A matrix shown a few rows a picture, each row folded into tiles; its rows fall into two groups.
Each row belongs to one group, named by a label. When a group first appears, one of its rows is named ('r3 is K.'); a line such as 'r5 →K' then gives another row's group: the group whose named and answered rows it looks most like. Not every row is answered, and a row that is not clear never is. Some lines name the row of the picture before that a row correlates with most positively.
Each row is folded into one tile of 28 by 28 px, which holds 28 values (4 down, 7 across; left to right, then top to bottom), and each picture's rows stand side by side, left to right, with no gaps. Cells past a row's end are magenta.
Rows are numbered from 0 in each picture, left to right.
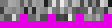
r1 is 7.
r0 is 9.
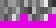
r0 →9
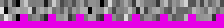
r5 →7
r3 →7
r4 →9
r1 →7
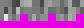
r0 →7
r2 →9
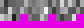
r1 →9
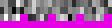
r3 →9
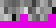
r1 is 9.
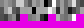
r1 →7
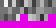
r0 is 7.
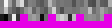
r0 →9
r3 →9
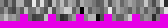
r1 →7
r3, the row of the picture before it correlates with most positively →1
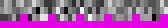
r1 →9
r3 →7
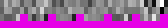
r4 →9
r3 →9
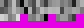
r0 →9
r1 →7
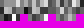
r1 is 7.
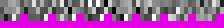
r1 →7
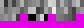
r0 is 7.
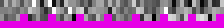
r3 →9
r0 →7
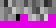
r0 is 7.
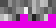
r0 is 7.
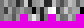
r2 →9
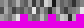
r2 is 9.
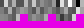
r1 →7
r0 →7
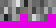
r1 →7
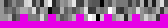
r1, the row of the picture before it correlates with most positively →0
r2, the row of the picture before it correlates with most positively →0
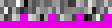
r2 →7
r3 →9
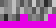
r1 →7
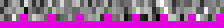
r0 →9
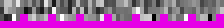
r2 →7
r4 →7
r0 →9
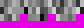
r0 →9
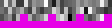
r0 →7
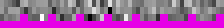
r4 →9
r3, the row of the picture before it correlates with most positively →0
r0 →7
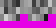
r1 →7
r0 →7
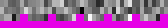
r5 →7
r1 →7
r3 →7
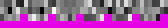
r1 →7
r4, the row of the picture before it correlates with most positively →4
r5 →7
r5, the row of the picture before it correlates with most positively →5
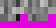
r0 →7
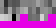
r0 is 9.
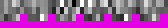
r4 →9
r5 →9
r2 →7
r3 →9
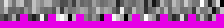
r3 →7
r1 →9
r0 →9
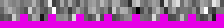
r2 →7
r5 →9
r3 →9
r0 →9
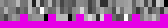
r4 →9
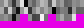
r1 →9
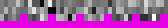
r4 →9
